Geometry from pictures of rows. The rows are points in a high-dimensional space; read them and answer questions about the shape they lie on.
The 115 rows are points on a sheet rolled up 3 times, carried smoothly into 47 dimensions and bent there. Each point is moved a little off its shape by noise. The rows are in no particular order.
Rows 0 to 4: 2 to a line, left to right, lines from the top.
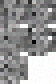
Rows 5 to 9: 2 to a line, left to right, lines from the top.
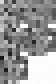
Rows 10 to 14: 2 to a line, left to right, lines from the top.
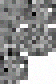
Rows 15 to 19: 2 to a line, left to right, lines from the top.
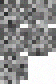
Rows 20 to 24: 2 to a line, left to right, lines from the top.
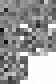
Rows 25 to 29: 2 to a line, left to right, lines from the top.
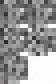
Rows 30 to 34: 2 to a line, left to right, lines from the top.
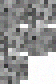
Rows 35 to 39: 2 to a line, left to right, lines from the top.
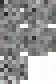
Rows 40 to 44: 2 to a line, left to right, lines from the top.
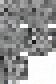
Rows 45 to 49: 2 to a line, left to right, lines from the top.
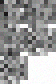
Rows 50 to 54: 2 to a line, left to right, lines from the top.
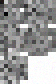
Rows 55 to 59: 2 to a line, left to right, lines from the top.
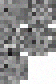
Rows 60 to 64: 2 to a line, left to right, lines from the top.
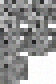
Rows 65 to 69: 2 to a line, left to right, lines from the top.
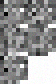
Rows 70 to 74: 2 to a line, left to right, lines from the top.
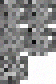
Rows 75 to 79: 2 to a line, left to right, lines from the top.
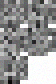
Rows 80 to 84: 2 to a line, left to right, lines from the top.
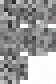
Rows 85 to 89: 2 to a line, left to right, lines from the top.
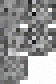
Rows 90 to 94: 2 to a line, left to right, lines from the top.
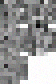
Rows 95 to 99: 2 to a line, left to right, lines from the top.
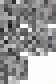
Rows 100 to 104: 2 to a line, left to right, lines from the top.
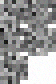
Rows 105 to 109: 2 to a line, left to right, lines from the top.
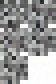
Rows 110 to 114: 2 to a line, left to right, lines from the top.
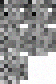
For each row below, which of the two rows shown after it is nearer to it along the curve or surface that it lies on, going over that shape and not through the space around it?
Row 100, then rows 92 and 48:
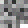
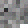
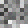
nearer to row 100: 48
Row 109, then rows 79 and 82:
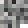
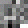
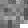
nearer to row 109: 79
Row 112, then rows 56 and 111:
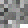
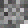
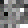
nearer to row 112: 111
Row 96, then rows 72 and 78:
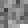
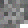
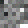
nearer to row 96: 78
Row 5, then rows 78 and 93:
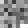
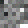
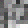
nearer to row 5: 93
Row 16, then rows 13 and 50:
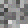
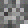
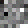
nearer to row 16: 50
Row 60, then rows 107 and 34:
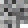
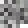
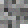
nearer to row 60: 107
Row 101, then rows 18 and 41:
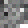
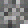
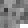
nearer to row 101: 18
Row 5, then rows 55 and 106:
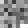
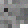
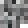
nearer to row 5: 106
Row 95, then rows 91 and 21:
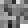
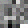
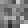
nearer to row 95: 91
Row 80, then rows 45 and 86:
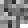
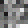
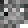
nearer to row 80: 86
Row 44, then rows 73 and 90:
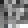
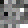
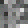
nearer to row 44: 73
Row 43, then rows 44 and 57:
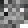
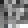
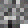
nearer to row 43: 57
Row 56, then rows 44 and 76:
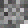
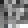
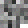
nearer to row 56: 44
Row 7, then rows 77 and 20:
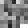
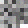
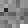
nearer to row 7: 77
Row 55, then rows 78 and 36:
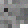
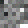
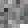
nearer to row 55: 36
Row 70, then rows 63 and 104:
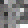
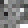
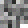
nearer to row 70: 63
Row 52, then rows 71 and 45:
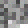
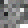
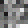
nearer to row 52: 45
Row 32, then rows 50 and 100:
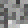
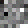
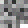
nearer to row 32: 50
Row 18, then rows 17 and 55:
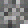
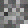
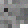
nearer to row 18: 17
